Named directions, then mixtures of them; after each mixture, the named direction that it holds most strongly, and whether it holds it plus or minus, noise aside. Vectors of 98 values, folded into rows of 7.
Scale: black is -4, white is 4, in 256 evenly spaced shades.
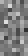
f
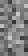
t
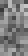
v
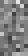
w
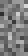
t, plus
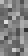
f, plus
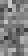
v, plus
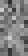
t, plus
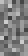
f, plus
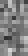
v, plus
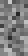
t, minus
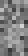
t, plus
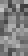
v, minus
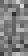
w, plus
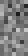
v, minus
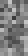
t, minus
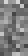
w, plus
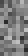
f, minus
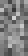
t, plus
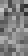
v, minus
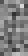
w, plus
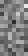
t, plus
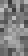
v, minus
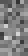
f, minus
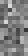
f, plus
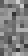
w, plus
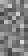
f, plus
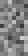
t, minus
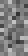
t, minus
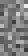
t, plus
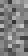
t, plus
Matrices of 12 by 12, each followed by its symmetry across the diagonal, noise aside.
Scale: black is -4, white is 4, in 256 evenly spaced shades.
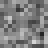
antisymmetric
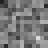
symmetric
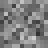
antisymmetric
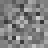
symmetric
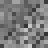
symmetric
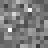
symmetric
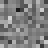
antisymmetric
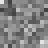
symmetric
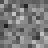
symmetric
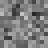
neither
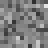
neither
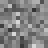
neither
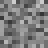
neither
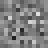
antisymmetric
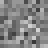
neither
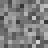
neither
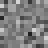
antisymmetric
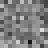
antisymmetric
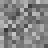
symmetric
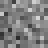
antisymmetric
